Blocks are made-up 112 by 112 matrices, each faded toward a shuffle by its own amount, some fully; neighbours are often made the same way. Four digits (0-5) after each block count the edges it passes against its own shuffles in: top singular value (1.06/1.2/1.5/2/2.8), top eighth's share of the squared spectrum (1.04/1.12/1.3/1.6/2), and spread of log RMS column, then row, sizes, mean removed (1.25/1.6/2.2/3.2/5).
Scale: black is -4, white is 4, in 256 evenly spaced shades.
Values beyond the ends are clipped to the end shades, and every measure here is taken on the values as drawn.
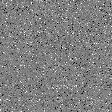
0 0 0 1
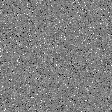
0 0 0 0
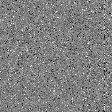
2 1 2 0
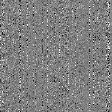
2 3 4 0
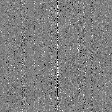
3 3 3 0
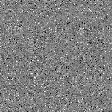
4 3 1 1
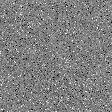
0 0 0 0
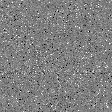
1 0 0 0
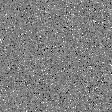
2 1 0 0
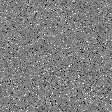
0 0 0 0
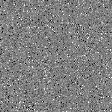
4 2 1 1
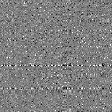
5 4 2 3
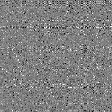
4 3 2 3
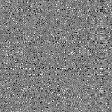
4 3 2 2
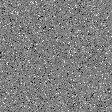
0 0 0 0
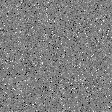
2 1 0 0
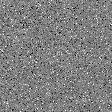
1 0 0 0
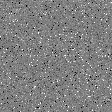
1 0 0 0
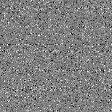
3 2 0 2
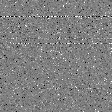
3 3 0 2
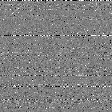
4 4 0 3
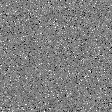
1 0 0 0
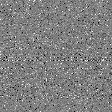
3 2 0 2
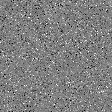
1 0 0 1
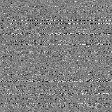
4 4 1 4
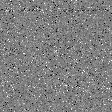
1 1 0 1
